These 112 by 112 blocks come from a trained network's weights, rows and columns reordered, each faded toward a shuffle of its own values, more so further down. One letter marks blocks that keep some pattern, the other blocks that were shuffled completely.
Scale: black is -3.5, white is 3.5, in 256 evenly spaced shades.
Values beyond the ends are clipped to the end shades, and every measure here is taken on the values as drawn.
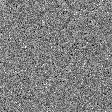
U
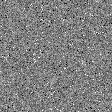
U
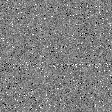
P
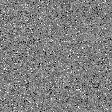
P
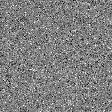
P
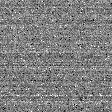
P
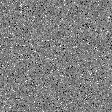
U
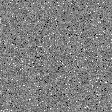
P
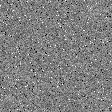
U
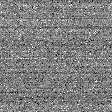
P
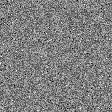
P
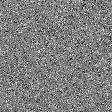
U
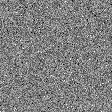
U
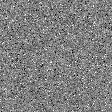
U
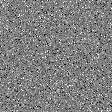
U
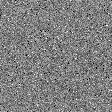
U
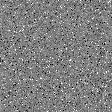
U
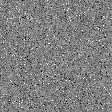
P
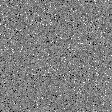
P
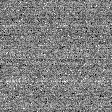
P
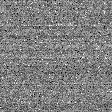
P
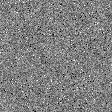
P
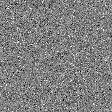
U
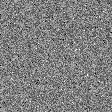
U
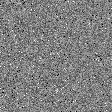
U
